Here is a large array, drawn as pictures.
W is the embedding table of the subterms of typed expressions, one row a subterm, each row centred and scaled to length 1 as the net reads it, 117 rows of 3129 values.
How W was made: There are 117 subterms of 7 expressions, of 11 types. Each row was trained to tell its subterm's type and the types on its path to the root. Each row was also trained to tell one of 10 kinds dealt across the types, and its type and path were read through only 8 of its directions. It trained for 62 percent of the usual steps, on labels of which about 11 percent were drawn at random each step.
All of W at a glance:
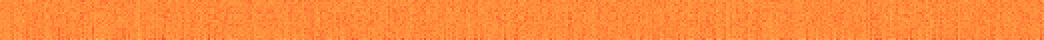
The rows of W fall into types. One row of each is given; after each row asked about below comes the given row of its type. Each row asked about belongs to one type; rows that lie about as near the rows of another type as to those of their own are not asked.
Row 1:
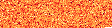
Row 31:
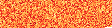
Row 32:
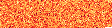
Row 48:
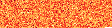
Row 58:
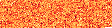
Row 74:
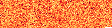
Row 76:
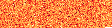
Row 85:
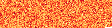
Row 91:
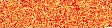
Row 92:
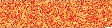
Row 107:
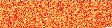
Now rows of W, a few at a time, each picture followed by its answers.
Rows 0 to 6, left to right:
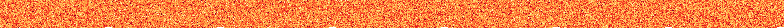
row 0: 92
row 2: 48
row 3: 85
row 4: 48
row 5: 74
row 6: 31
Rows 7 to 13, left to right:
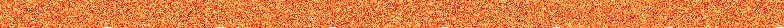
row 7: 74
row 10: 107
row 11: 58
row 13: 85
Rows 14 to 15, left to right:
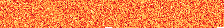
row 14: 32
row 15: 85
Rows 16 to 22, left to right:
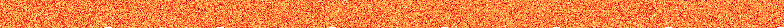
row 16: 76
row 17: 58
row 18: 76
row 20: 1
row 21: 58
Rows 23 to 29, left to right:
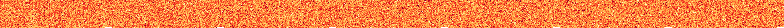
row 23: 48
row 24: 74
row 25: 32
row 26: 76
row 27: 76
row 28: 1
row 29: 85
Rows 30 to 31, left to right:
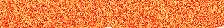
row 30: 92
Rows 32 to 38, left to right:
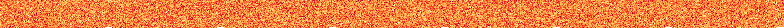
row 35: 32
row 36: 48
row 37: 76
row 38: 48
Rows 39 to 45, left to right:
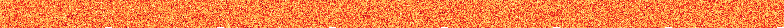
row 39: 107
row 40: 32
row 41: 76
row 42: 92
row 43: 92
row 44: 85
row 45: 58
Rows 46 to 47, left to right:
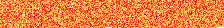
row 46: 31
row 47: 48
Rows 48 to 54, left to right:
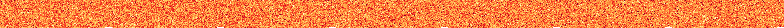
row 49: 58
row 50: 107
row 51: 74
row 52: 74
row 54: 74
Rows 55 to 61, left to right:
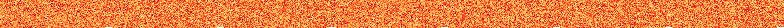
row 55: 107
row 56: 76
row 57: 107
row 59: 107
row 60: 76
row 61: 91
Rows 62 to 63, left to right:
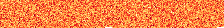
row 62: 76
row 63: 48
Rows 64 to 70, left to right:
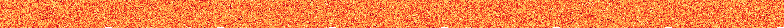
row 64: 74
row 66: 58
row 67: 31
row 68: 85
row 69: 1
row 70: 92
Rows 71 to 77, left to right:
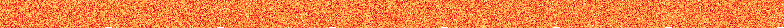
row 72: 92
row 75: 76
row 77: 74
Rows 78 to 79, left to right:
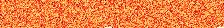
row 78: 48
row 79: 31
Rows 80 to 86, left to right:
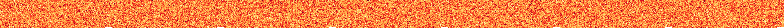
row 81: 91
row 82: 48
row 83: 74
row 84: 31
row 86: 107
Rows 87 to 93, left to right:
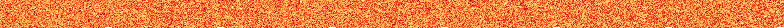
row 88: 74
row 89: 1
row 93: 31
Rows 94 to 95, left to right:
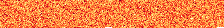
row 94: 32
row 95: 85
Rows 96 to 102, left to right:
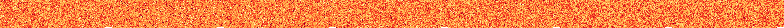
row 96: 1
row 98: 76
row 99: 74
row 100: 85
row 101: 31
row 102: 92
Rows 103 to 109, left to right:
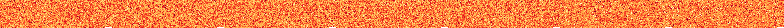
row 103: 58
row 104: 31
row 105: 58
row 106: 92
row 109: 58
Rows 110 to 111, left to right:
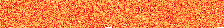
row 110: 58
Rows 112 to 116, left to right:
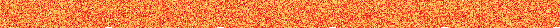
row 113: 85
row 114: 31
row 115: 31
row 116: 31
